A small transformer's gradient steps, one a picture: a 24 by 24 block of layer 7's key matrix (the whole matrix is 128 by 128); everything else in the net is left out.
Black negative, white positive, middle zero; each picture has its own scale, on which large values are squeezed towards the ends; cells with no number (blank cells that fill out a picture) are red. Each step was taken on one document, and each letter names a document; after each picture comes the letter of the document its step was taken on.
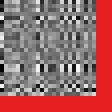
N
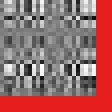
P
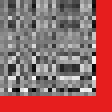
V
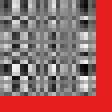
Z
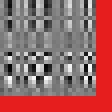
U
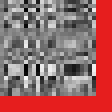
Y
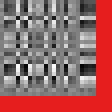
Y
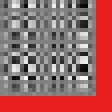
V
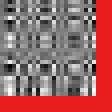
Y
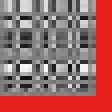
Z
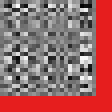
V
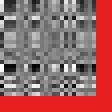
N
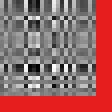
N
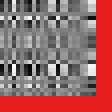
P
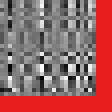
U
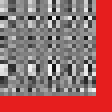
P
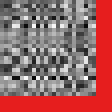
V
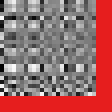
N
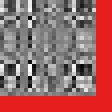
Z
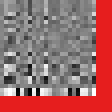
Y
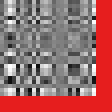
Y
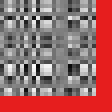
Y
